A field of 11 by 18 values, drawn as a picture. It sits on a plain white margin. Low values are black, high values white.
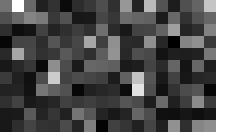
Most values sit low, with a long tail of high ones. The bottom left is the smoothest part. Neither half mirrors the other. The texture is fine-grained noise. No row or column stands out.
